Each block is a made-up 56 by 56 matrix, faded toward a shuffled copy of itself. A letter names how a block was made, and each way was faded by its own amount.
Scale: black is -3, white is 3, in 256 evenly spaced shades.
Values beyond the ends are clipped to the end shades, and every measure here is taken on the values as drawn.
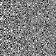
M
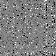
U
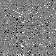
U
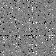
U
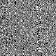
M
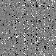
U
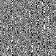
M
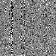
M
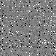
U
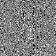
M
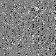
U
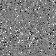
U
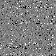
U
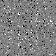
U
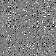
U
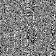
M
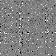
U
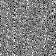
M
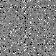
U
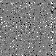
U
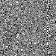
M
